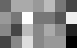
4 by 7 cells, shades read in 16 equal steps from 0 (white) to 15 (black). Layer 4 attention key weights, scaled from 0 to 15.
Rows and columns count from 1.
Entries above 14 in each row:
0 0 0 1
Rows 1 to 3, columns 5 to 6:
4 8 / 8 10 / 5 7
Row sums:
48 41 54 54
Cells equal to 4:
2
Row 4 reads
11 7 2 7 6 6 15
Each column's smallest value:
6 5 0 6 4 6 1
